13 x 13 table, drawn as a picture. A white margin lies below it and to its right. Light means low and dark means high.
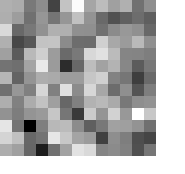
Rings spread out from the middle right. No overall slope runs across the table. The values follow a bell shape. Overall the values sit about 40% of the way up the scale.
